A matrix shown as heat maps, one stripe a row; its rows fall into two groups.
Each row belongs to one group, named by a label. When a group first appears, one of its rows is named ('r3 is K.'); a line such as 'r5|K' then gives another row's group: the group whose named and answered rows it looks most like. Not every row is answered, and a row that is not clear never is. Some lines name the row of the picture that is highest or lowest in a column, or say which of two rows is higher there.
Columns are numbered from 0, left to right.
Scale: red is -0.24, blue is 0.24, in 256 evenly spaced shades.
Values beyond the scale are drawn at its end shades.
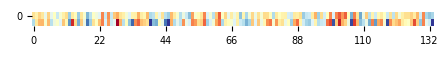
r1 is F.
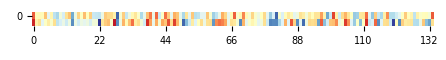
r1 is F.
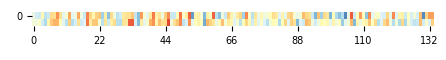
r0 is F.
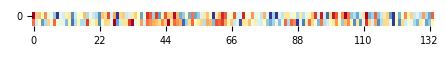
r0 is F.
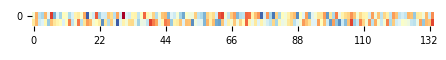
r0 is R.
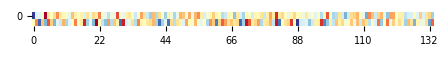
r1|R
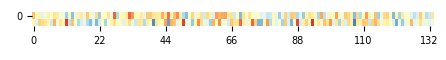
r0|F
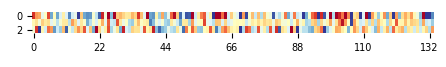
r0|F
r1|F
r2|R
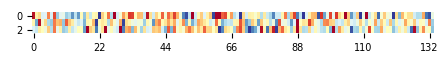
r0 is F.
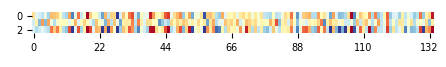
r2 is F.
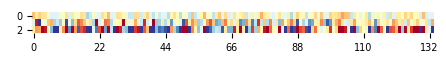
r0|F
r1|R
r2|F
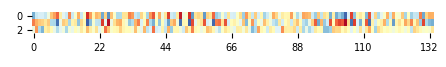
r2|R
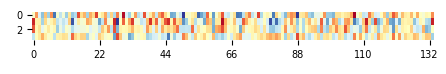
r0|R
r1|F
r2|F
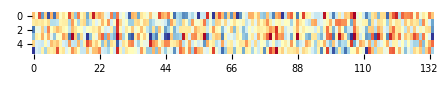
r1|F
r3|F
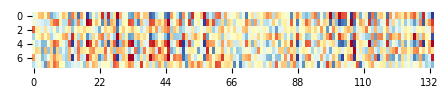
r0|F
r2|F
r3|F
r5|R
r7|F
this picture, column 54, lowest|3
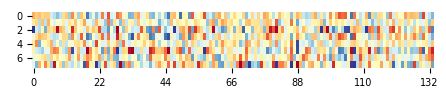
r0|F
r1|R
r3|F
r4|R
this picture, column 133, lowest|5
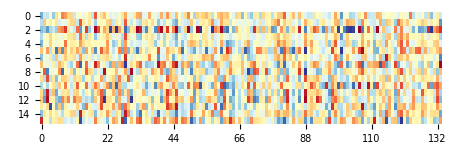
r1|F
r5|R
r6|F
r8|R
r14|F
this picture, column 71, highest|12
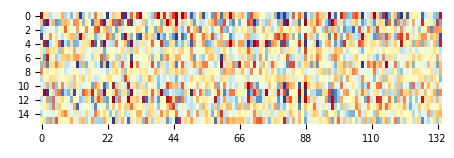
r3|F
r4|R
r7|R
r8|F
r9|F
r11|R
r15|R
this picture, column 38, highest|2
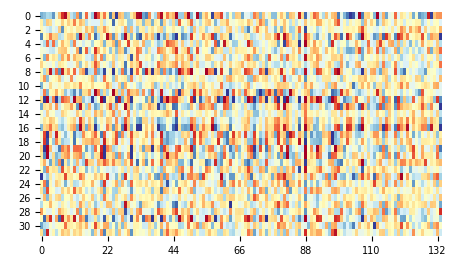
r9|R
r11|R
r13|F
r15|F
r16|F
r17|R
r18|R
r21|R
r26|R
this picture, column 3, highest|21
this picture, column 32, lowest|0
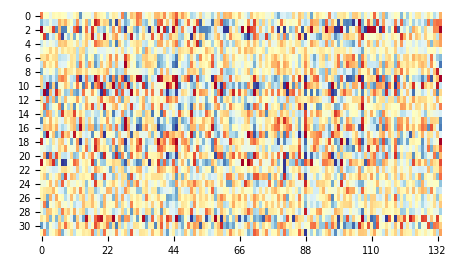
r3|R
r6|F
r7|F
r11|R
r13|R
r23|R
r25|F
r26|R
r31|R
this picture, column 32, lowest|9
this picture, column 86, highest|17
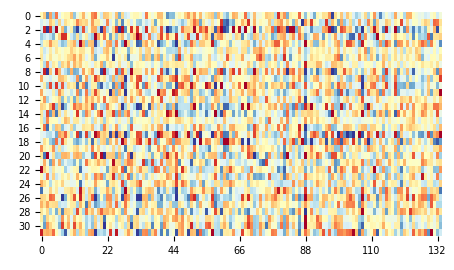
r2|R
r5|R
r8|R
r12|R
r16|R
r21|R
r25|F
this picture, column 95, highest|18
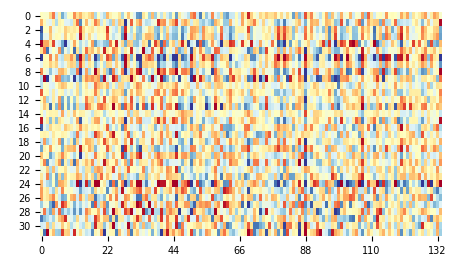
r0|F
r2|F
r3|F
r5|R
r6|F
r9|R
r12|R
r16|F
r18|R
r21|R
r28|R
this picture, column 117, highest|2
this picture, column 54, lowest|6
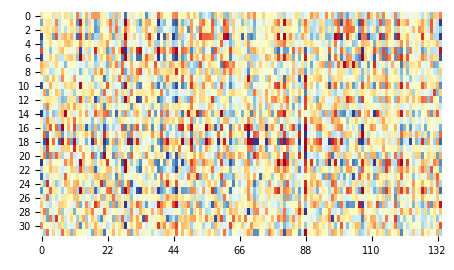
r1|F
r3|F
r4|F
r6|F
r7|F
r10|F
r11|R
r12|F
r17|R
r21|F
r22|F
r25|F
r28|R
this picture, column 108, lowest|3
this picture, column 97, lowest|18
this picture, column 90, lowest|21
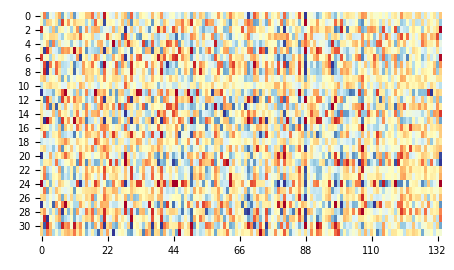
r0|R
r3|F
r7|R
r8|R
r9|R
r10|F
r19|R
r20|F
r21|F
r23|R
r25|R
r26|R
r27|F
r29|R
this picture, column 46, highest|17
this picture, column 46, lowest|31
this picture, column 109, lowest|14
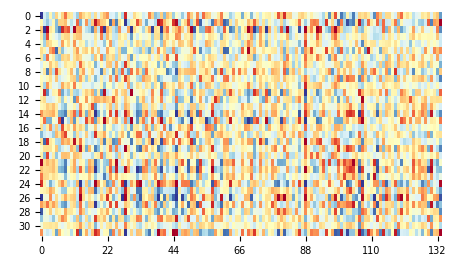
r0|F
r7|F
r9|F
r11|R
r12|R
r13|F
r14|F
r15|R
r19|F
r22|F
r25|F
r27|F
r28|F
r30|F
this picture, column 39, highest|26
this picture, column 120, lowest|26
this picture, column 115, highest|24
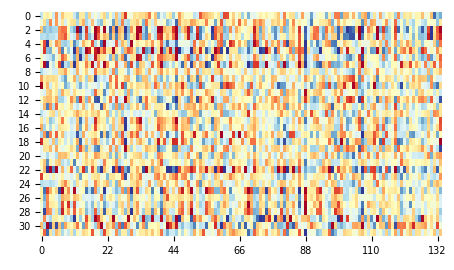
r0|F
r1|R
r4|R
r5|R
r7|R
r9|F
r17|R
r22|R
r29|R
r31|R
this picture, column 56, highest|7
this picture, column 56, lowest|25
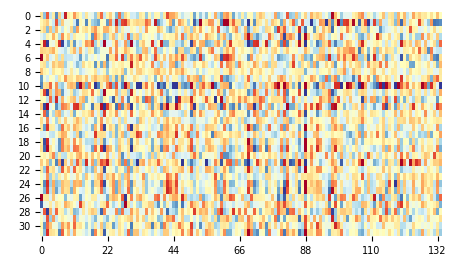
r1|F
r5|F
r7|R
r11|R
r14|R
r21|R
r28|R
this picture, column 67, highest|1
